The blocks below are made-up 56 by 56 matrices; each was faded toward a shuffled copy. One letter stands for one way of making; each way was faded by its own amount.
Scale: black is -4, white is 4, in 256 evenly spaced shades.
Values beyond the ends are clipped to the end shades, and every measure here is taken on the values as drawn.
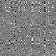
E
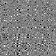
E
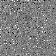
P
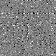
P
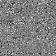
P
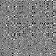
E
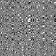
E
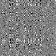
E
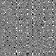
E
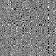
E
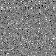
P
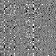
E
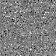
P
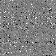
P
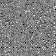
P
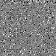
P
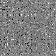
P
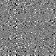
E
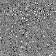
P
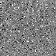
P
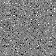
P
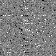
P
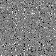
P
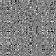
E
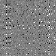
E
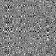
E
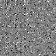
P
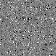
P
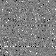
P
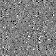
P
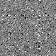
P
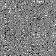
P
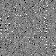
P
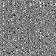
P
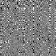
E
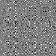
E
